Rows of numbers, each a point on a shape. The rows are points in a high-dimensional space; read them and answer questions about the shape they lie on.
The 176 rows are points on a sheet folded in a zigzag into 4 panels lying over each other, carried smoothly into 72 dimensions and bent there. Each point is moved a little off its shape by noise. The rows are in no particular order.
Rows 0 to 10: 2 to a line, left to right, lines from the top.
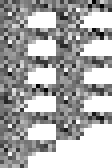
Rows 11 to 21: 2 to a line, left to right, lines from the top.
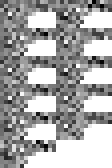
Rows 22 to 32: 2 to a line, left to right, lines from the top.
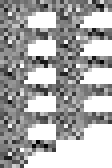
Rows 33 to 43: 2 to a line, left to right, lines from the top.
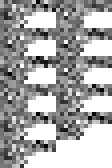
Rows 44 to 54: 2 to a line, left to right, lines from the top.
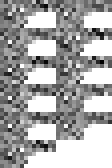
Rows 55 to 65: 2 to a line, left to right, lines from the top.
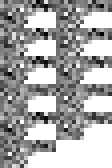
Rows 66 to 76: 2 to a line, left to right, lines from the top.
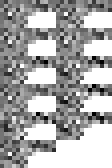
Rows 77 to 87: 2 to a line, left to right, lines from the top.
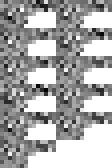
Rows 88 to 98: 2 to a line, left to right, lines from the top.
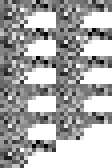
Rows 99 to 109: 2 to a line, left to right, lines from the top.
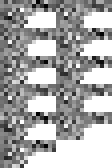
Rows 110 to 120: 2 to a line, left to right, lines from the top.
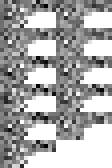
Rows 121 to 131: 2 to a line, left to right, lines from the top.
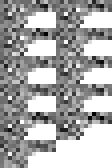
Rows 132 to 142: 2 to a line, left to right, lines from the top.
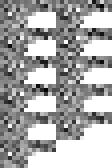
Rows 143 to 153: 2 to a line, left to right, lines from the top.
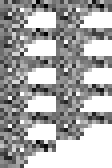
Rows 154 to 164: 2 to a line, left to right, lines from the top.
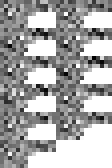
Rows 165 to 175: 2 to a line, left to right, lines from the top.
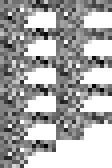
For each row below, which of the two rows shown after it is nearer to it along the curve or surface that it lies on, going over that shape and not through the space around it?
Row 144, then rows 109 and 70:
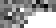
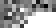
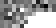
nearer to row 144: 70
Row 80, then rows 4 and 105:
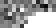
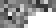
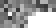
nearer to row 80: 105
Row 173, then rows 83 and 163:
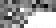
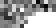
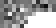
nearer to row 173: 163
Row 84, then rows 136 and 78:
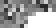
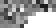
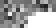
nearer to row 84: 136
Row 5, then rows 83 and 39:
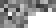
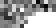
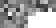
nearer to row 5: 39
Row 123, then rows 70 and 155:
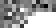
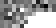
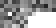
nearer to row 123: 155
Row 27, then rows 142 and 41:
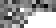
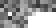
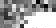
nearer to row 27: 41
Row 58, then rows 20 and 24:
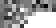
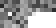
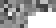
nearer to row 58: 20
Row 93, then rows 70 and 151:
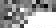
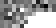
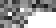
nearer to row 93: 151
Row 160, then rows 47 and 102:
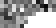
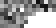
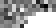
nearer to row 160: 47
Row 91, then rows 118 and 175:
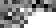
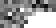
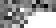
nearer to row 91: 175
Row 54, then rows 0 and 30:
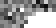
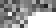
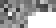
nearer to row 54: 30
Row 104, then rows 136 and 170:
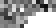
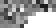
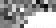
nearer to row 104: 136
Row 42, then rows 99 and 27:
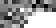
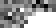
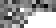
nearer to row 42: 27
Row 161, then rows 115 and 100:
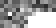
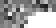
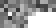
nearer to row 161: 100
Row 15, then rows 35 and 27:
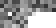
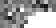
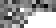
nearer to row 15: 27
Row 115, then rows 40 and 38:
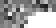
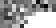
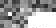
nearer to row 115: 40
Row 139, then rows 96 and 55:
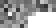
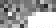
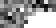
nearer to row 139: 96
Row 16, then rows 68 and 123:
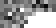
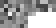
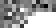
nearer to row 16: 123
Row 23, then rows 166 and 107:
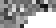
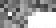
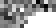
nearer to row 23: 107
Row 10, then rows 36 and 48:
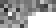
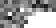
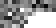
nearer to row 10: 36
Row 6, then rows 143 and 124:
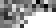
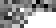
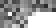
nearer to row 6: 143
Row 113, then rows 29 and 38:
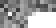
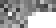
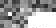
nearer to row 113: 29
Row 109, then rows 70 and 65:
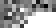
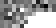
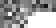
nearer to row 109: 65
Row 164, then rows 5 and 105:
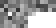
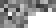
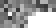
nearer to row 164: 105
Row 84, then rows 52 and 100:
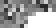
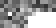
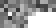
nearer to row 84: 100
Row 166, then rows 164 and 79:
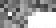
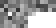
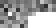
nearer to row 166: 164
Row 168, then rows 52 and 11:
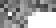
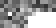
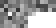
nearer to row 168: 52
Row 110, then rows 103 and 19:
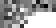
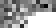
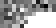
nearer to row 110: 103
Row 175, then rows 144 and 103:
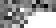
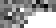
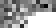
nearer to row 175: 103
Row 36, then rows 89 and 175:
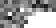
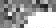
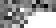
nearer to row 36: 175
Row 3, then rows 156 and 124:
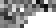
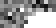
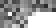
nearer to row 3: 156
